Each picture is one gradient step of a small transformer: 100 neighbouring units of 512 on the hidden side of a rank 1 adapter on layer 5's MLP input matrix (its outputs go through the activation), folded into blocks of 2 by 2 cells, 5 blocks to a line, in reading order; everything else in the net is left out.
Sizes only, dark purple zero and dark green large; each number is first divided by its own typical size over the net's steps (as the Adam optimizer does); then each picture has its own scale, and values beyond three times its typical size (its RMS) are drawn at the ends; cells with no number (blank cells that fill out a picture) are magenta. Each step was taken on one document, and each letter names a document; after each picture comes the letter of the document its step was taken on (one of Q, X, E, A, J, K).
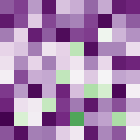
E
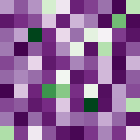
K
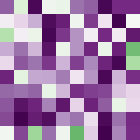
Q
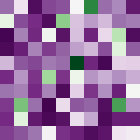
Q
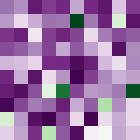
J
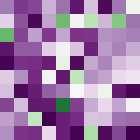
K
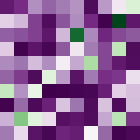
J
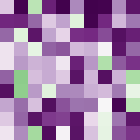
J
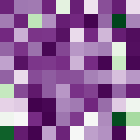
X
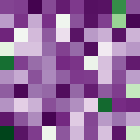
J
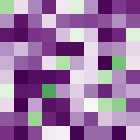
K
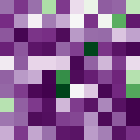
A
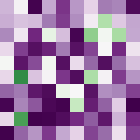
Q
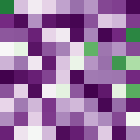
K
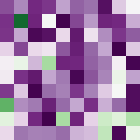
E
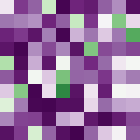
A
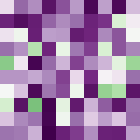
E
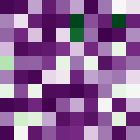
J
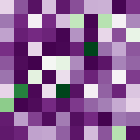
A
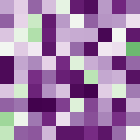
Q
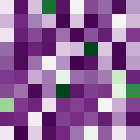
A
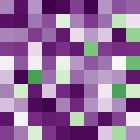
A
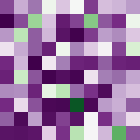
Q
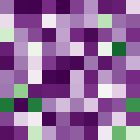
E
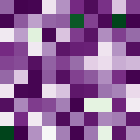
J
